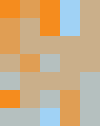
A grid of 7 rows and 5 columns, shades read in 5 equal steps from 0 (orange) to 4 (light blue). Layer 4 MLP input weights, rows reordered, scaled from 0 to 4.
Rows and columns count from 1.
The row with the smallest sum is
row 1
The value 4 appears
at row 1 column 4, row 2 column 4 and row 7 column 3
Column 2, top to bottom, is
1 2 2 1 2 2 3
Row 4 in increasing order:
1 2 2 2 3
